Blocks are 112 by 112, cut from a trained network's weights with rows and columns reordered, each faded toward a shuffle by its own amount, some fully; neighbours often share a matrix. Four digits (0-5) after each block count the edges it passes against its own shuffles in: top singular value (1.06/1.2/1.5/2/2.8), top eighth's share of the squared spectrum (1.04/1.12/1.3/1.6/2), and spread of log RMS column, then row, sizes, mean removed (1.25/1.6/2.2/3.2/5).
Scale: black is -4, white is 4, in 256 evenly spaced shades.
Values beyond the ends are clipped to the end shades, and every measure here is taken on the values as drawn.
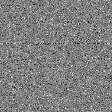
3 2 0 1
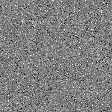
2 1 0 0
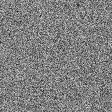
0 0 0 0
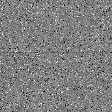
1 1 0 0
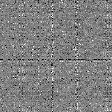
4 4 3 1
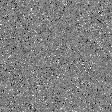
0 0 0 0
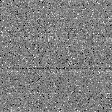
3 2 1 1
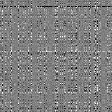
4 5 4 3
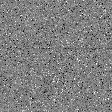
0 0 0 0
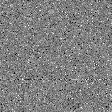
2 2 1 1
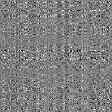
4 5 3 4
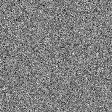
1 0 0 0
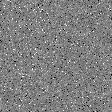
0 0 0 0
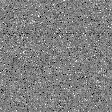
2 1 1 0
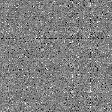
3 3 2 1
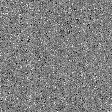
2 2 0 1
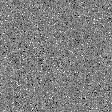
2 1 0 1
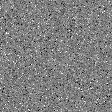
0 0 0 0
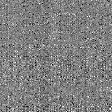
3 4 1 3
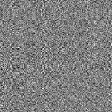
4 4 3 2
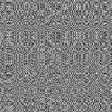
5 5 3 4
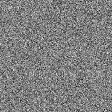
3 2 1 1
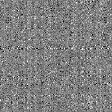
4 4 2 3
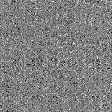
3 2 0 2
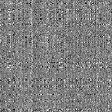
4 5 2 4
